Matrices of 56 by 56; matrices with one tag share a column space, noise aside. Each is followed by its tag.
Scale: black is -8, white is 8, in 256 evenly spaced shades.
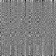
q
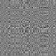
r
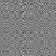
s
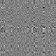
r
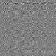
s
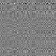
s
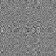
r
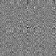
r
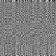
q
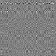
s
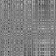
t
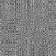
t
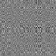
r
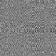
r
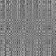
t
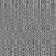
t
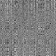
t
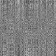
t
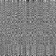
q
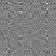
s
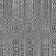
t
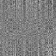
t
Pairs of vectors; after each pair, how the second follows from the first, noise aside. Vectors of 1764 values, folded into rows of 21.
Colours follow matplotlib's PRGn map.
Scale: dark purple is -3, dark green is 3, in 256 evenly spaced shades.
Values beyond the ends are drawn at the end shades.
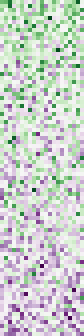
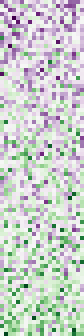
reversed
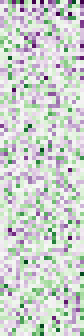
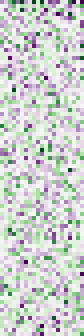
sign-scrambled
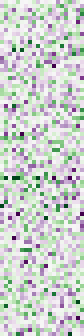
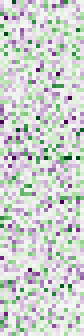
reversed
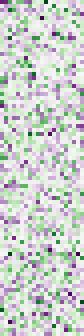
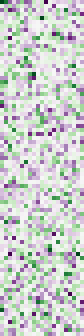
sign-scrambled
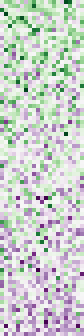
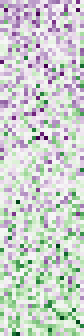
reversed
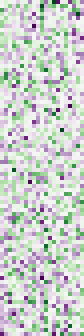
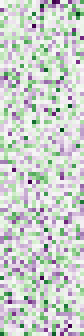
sign-scrambled
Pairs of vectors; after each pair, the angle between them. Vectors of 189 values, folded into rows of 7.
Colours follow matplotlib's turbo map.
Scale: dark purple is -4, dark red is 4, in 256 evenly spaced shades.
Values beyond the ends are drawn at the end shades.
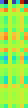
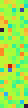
orthogonal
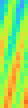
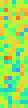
partly opposed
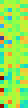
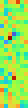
partly aligned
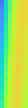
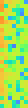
partly opposed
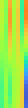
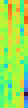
nearly parallel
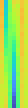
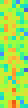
partly opposed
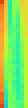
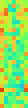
partly aligned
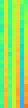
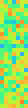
orthogonal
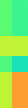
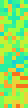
partly aligned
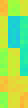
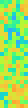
partly aligned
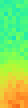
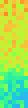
nearly opposite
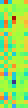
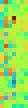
nearly parallel
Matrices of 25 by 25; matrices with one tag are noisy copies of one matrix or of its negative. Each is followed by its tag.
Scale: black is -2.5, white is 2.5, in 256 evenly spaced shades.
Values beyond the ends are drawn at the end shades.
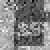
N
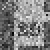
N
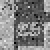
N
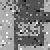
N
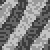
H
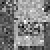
N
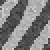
H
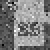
N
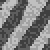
H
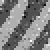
H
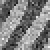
H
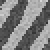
H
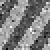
H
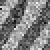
H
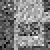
N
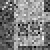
N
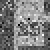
N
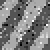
H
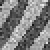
H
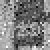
N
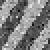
H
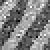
H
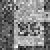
N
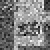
N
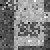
N
